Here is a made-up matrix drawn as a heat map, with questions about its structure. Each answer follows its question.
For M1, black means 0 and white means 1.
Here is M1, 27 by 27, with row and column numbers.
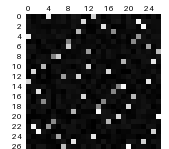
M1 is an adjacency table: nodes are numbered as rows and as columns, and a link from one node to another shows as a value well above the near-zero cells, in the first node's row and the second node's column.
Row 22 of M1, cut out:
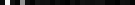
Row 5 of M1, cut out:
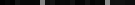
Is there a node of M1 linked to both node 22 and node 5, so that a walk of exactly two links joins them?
no
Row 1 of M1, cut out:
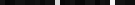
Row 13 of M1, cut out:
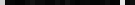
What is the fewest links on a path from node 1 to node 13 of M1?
4
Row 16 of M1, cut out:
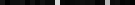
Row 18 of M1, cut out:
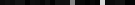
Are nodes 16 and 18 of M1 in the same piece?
no
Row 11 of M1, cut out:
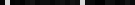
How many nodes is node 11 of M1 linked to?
2
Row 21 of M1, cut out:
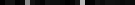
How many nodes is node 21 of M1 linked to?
2
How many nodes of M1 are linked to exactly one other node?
0
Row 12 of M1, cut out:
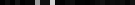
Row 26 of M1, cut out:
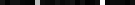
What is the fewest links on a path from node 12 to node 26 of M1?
2
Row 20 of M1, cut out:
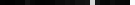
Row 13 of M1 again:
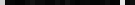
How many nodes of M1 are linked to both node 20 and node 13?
0
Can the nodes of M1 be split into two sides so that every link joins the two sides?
no
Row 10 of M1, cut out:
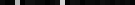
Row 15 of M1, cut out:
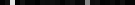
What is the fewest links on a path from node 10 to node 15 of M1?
3
